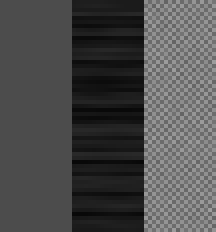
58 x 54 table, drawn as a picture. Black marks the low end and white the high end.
It is made of 1 by 3 panels. Panel 1,1: low, flat. Panel 1,2: very low, streaked across, faint in contrast. Panel 1,3: middling, checkered.
